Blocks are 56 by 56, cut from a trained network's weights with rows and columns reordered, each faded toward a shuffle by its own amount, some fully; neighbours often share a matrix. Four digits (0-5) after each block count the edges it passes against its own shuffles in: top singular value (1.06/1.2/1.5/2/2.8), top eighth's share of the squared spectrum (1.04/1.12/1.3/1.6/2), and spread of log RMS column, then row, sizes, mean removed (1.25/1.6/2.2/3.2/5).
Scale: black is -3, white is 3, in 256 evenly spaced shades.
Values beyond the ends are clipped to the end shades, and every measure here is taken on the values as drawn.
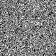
0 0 0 0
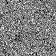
1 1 0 0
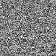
2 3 1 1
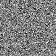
1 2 0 0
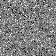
0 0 0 0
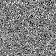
0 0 0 0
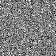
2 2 1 0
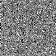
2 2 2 0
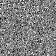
0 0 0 0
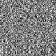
3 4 1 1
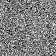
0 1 0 0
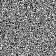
0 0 0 0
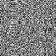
3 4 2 2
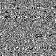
2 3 0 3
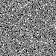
0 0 0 0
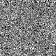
1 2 0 1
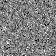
0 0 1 0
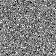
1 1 0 1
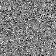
1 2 0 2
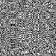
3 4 2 2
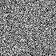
1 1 0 0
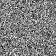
1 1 0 0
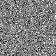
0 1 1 0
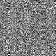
3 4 2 1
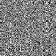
3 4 2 1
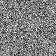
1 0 0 0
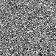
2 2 1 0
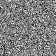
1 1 0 0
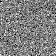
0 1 0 0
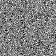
1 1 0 0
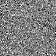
2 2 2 0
